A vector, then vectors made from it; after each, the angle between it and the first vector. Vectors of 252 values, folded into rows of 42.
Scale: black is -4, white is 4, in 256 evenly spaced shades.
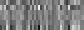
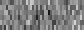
partly aligned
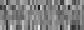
nearly opposite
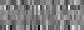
nearly parallel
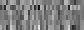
nearly opposite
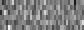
orthogonal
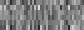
nearly parallel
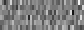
orthogonal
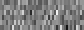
orthogonal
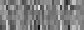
nearly parallel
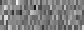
orthogonal
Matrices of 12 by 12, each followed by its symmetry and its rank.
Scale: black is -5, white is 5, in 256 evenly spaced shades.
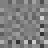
antisymmetric, rank two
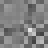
symmetric, rank two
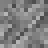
antisymmetric, full rank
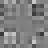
antisymmetric, rank two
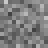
neither, full rank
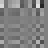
neither, rank one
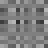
neither, rank one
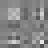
symmetric, rank two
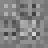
symmetric, rank two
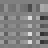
neither, rank one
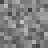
neither, full rank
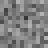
neither, full rank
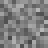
antisymmetric, full rank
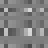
neither, rank one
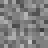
antisymmetric, full rank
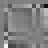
antisymmetric, rank two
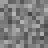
neither, full rank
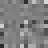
antisymmetric, rank two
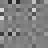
antisymmetric, rank two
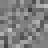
antisymmetric, full rank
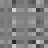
neither, rank one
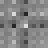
symmetric, rank two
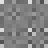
symmetric, rank two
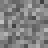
neither, full rank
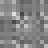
symmetric, rank two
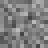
antisymmetric, full rank
